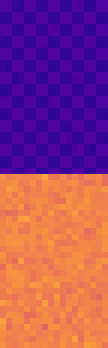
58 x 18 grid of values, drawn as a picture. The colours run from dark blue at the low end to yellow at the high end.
The table splits into 2 rows of 1 panel. Panel 1,1: very low, checkered, faint in contrast. Panel 2,1: high, fine-grained, faint in contrast.
